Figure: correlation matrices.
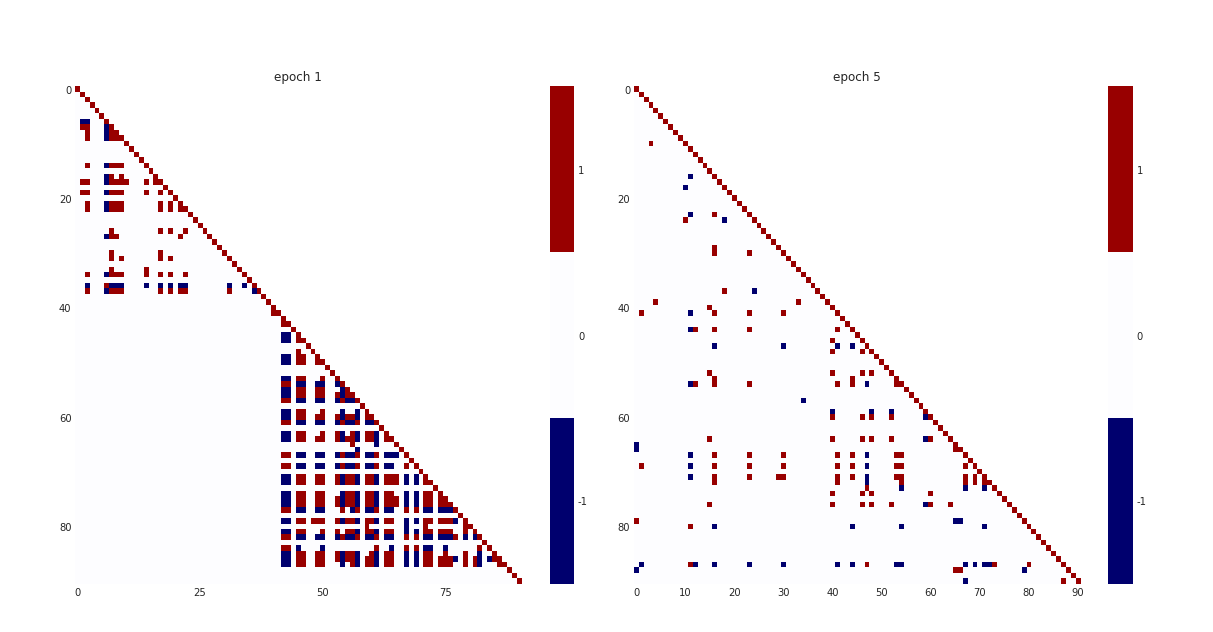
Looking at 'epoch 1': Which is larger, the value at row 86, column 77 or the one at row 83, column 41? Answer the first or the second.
the second
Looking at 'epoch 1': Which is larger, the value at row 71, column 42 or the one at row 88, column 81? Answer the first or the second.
the second
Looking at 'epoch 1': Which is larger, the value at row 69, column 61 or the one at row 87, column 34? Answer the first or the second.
the first
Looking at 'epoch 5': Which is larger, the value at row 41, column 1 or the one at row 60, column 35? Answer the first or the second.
the first
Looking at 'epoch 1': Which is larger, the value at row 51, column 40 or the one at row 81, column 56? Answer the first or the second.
the second
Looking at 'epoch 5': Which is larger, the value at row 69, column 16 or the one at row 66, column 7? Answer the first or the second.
the first
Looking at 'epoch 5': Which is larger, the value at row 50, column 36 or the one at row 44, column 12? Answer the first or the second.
the second
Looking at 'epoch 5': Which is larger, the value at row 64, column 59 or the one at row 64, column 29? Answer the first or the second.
the second
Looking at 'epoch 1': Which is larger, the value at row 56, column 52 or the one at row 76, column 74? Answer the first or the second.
the second
